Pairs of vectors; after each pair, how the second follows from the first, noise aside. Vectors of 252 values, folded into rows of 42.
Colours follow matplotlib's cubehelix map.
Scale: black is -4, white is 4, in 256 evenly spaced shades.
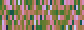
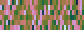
reversed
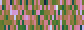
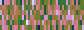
reversed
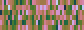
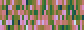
reversed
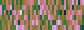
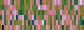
wrapped around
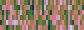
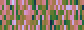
reversed
